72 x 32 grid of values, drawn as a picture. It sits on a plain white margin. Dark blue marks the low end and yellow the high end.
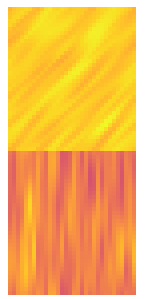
The table splits into 2 rows of 1 panel. Panel 1,1: very high, slanting up to the right, faint in contrast. Panel 2,1: high, streaked downward.
